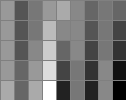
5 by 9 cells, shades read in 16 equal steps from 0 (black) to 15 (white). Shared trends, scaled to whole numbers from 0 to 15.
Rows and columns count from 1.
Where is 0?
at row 5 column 9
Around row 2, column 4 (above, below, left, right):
9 12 7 8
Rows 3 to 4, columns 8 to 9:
7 3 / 8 1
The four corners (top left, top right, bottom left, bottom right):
9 6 10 0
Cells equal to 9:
6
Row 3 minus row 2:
0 0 1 1 -2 0 -1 0 -1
